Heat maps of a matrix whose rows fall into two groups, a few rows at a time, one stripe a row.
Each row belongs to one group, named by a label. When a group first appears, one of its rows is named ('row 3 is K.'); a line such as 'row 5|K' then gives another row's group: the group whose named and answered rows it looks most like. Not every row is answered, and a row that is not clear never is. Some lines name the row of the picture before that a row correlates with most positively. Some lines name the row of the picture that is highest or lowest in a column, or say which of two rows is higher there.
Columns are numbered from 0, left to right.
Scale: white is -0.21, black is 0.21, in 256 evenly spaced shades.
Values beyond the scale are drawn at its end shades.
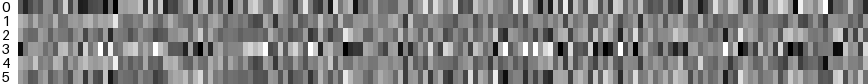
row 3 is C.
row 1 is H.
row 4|H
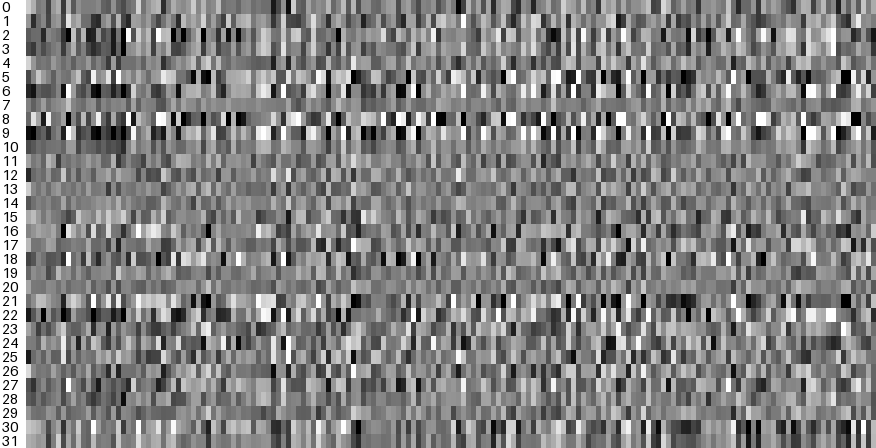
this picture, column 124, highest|15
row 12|C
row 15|H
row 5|C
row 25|C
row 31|C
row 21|C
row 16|C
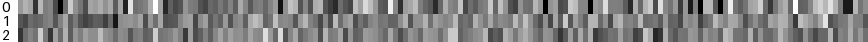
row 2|C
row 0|H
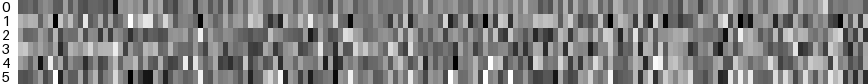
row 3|H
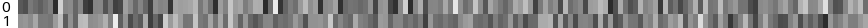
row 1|H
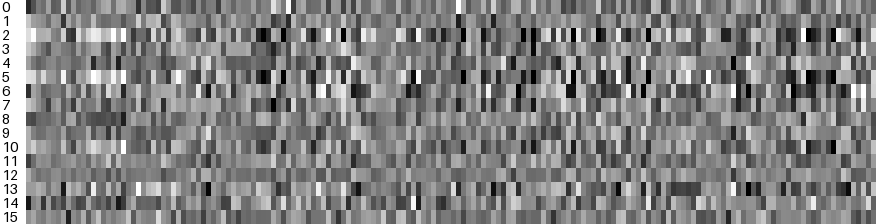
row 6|C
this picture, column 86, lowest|0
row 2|H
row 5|H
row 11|C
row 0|C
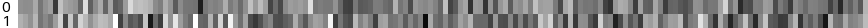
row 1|H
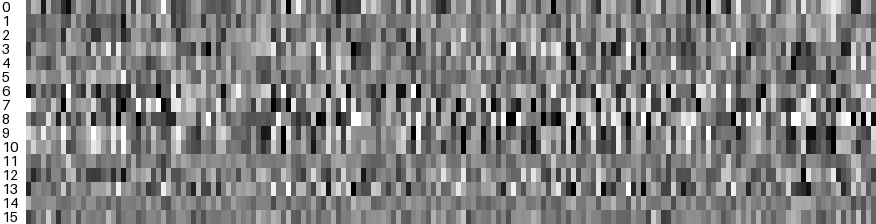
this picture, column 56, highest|8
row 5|H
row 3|C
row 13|C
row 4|C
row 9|H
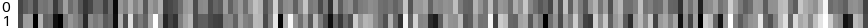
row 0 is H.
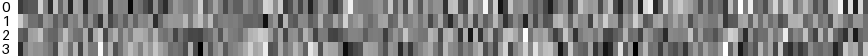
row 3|C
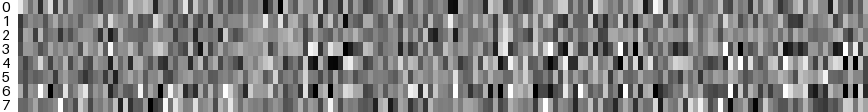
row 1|C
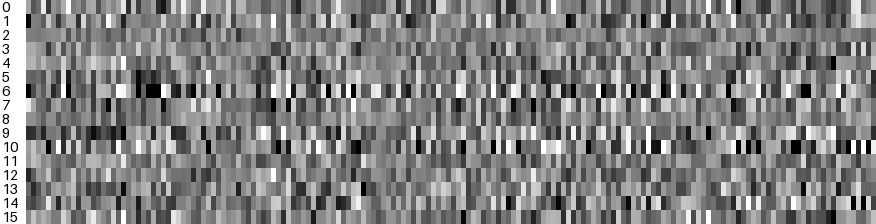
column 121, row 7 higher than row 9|No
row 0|H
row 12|C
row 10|C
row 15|H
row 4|H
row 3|C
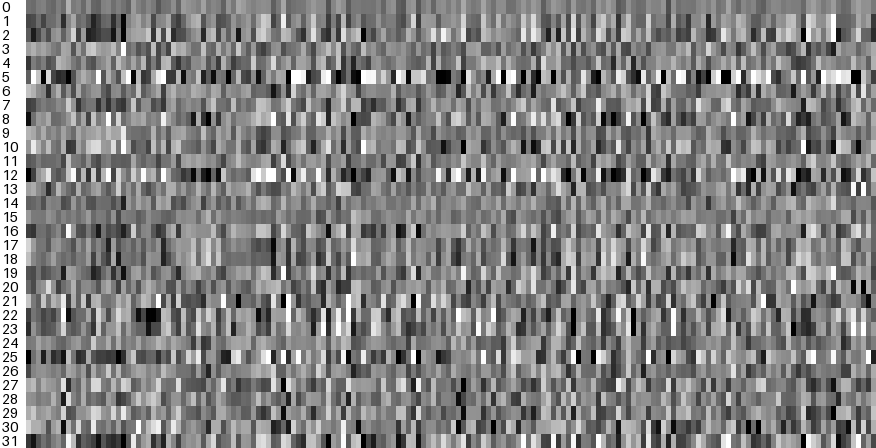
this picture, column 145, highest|12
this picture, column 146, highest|30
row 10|H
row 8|C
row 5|H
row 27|H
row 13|C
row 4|C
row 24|C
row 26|C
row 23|C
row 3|H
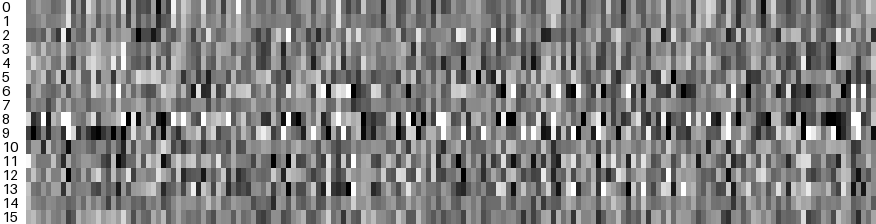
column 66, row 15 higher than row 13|Yes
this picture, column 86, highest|11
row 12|H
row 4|H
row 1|H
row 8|H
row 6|C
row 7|C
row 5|C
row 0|H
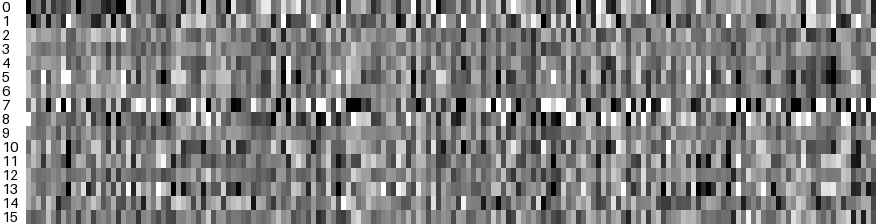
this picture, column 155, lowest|11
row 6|H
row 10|H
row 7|C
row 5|H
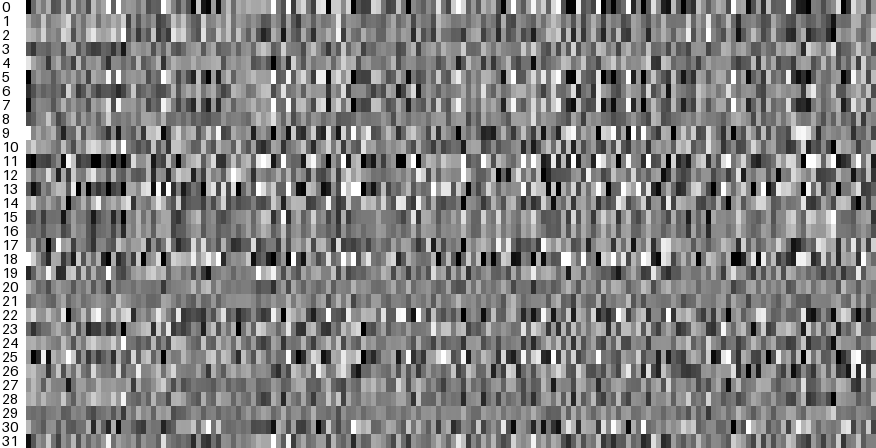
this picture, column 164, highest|26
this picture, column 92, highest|9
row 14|H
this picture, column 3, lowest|25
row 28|H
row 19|C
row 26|C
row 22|H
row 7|C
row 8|C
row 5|C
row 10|H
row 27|H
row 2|H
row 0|C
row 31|C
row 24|H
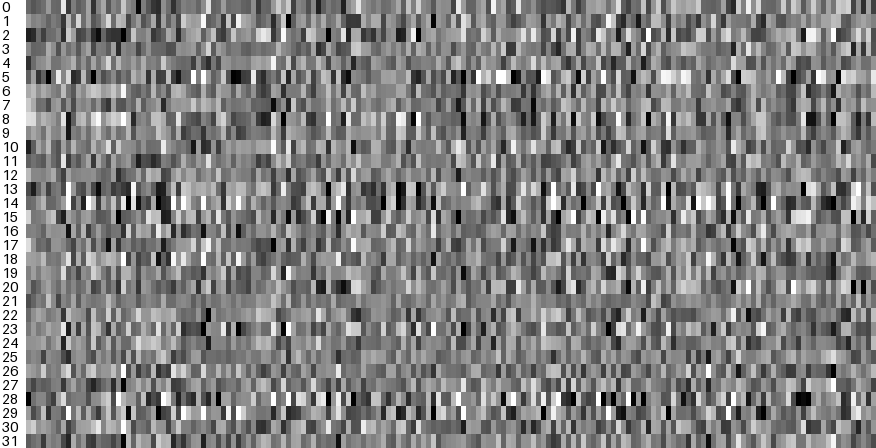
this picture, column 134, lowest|14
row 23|H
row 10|C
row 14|H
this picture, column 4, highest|5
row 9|H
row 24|C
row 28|C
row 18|H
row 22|C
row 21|C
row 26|H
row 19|H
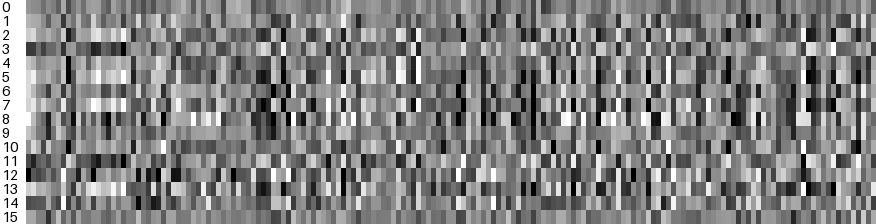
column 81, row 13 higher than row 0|Yes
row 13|H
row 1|C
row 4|H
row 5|H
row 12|C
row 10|H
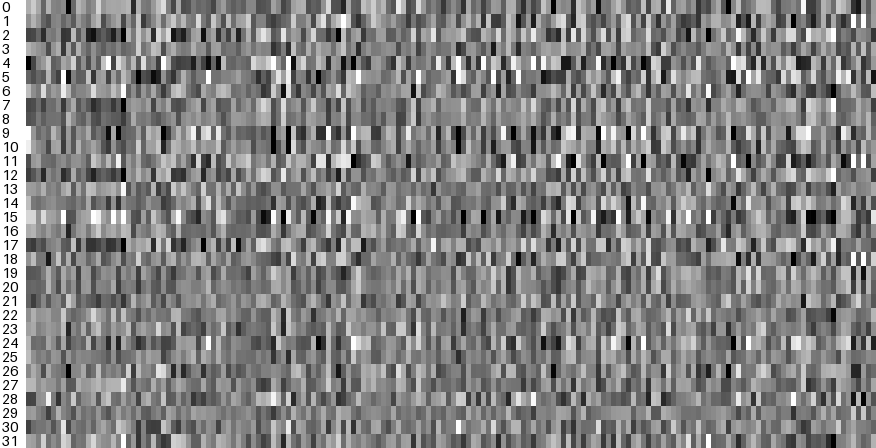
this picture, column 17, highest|2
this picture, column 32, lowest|9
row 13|H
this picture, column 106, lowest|11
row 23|H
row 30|C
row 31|H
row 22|H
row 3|C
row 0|H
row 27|H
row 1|C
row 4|C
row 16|H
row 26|H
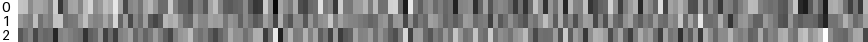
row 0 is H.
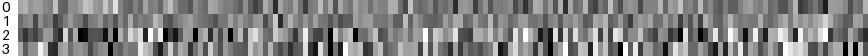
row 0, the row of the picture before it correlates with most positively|0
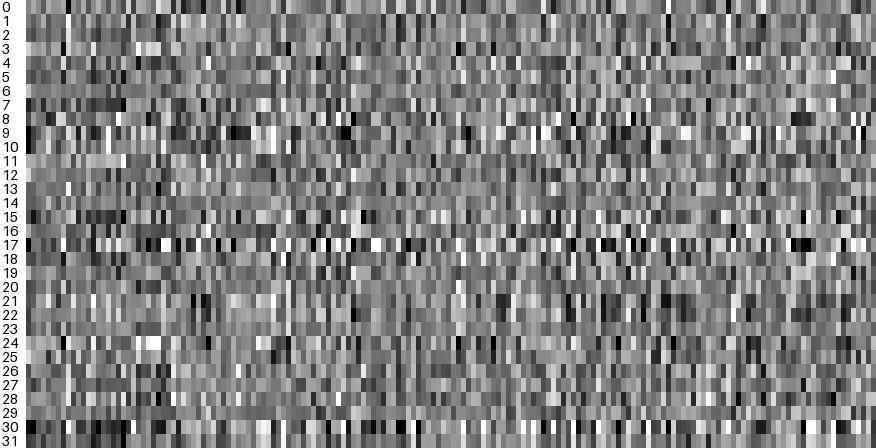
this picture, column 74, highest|30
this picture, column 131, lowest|9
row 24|C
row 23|C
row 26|H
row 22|C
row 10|C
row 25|C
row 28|H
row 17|C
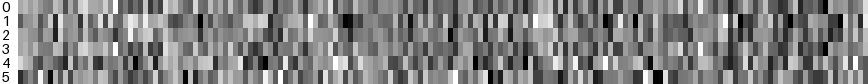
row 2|C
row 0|H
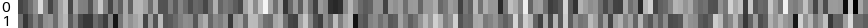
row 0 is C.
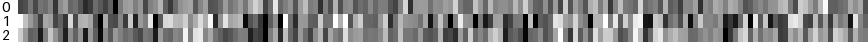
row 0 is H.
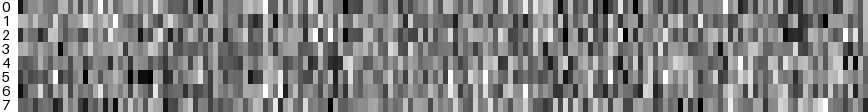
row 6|C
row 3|H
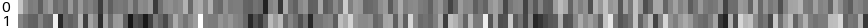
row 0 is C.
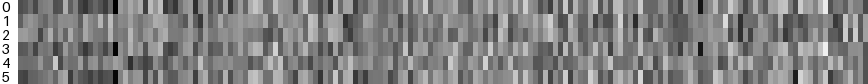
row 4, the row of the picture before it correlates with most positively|1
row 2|C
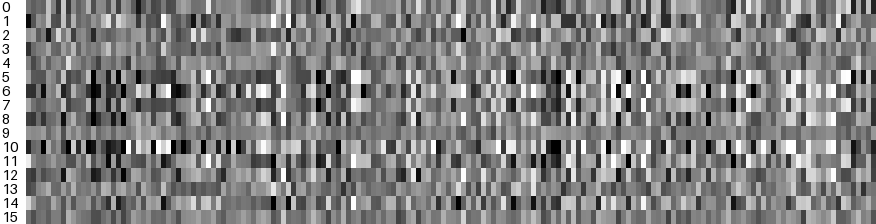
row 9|C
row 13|C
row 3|C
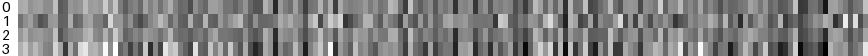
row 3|H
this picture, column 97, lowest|1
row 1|C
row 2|H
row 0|H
